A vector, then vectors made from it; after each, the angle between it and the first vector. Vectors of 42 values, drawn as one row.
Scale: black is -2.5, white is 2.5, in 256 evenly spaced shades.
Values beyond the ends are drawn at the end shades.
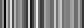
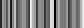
partly opposed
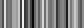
orthogonal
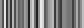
nearly opposite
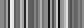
orthogonal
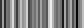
orthogonal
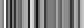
nearly opposite
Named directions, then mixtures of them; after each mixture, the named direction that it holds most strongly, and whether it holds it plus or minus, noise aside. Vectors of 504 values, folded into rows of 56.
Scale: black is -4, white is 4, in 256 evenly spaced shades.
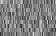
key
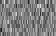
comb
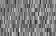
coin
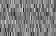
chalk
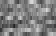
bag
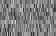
chalk, plus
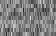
chalk, plus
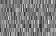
key, minus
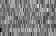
chalk, plus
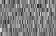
comb, minus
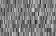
coin, plus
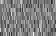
key, plus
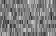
comb, minus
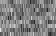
bag, minus
